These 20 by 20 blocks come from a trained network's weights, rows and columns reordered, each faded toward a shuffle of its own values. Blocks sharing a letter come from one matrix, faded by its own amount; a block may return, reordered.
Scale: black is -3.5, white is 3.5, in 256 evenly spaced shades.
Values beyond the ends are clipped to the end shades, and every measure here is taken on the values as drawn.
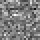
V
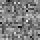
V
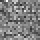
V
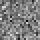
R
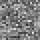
V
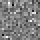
R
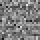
V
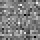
V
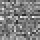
V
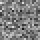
V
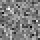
R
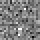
R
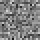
V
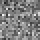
V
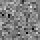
R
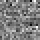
V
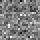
V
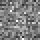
V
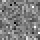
R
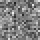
V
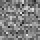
V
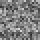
V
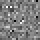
R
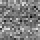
V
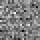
V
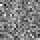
R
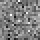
R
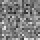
V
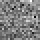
V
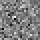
R
